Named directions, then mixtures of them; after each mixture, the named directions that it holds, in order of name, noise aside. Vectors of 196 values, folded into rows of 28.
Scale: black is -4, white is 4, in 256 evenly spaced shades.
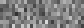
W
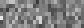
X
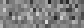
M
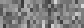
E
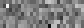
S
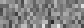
E, W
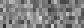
E, M, X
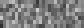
X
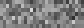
E, M, S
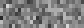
S, W, X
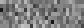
E, W, X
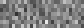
W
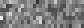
X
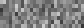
E, W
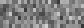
M, W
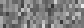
E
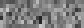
X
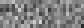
W, X
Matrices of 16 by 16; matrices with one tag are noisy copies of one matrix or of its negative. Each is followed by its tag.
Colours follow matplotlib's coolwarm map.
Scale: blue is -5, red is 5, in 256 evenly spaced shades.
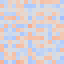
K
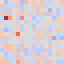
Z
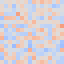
K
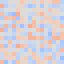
K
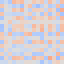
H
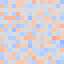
K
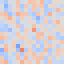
Z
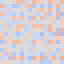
H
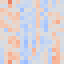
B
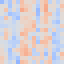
B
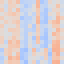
B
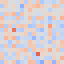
K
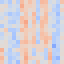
B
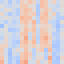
B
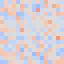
Z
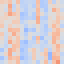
B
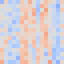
B
